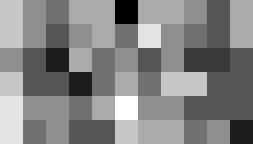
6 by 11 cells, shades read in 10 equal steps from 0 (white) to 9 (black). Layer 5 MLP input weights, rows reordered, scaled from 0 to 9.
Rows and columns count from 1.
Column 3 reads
5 6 8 6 4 4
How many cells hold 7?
2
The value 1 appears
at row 2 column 7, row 5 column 1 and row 6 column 1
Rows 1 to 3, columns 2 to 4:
4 5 3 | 4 6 4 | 6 8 3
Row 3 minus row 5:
3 2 4 -2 2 4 2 0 1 1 0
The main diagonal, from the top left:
2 4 8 8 3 2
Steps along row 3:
up up down up down up down up same down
